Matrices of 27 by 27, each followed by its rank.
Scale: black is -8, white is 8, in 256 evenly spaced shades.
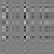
one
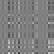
one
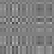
one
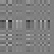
one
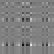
one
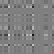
one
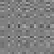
two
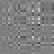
two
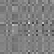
two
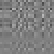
two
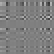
one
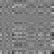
two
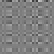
one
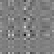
two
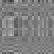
two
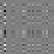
one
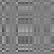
one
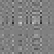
two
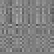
two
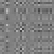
two
